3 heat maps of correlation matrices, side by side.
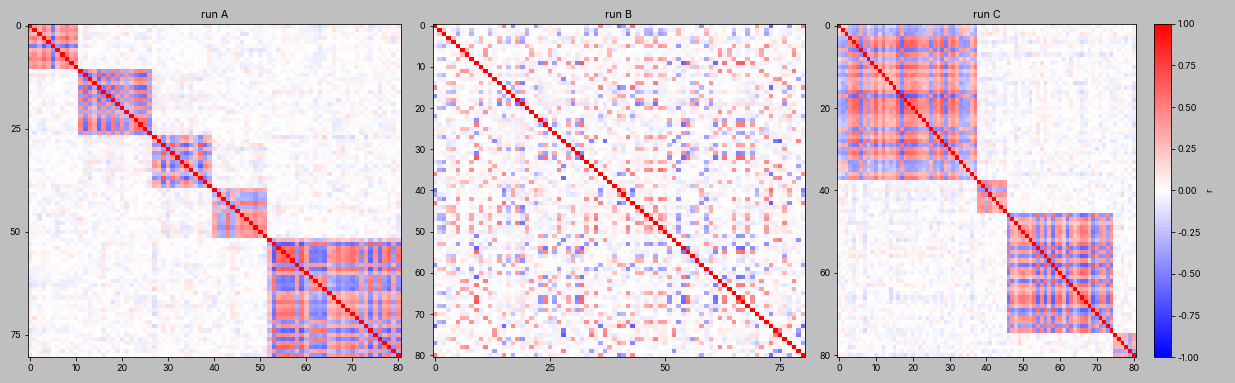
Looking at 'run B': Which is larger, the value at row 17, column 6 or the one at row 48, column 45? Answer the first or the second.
the second
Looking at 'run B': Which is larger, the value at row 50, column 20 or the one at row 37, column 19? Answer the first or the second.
the first
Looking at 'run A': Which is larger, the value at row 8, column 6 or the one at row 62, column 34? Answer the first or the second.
the first
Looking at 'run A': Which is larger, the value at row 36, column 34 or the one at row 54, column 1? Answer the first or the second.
the second
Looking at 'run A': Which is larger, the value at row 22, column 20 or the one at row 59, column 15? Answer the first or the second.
the first
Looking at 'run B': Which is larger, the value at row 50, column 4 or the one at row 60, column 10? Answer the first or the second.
the second
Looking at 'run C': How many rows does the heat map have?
81
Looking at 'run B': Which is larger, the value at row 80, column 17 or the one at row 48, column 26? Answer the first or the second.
the second
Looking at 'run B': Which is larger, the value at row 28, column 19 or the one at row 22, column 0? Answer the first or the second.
the first
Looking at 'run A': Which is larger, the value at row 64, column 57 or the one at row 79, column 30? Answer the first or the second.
the second
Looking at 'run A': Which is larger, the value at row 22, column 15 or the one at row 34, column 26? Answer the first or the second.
the second
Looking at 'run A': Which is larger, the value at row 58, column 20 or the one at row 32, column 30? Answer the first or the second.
the first
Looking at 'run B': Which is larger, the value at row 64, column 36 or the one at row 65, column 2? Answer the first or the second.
the first
